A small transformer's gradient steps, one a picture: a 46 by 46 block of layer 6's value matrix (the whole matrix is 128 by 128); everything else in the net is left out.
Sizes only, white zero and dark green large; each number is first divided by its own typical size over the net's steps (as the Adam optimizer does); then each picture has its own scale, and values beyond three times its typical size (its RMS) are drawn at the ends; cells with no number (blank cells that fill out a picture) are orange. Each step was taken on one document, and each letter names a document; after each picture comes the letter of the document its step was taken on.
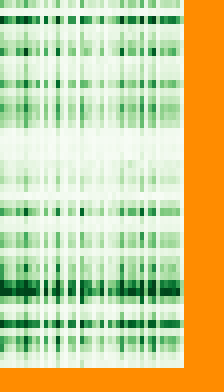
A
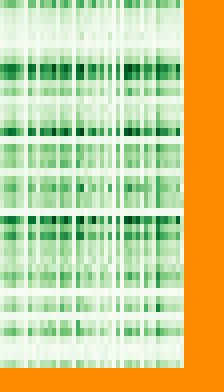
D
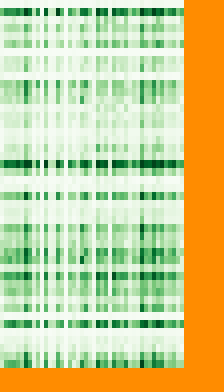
A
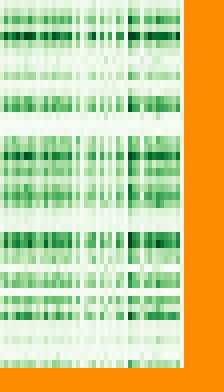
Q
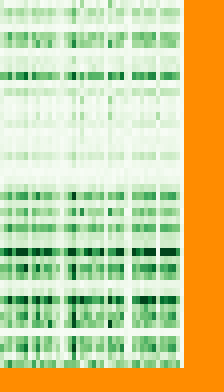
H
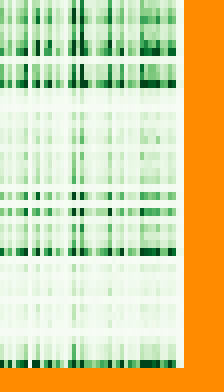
H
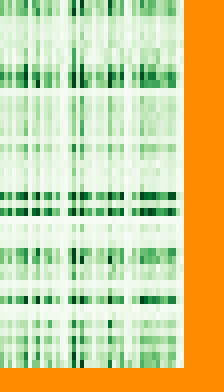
H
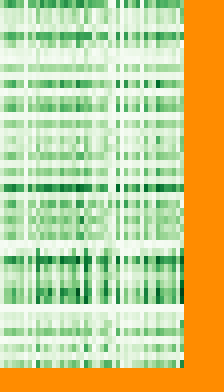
D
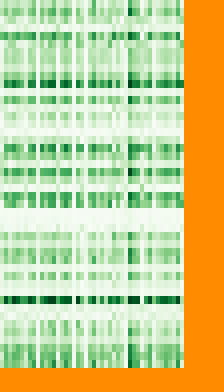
Q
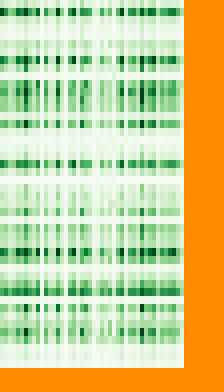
A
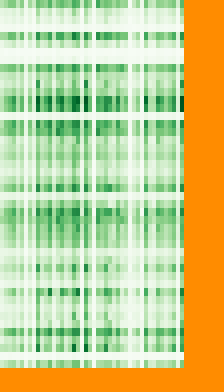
D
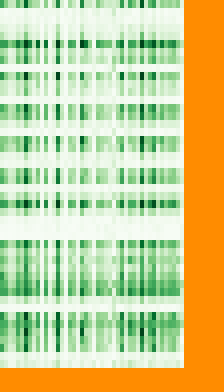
A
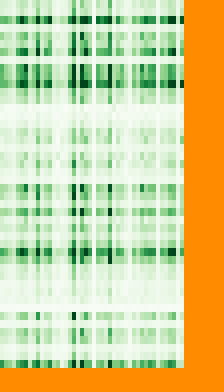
H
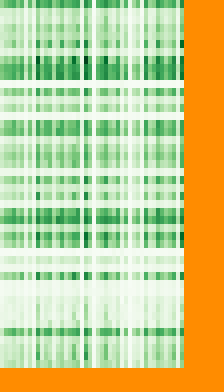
D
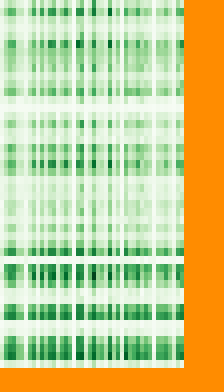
Q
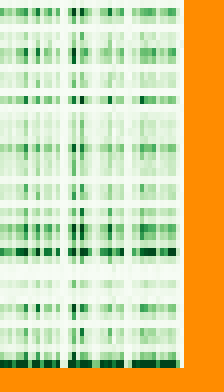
H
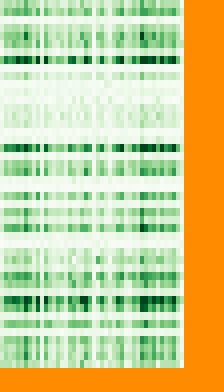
A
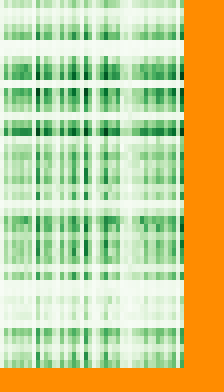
D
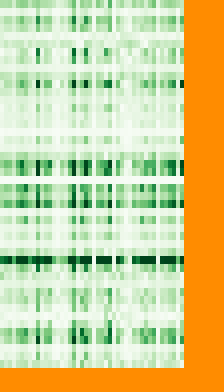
H
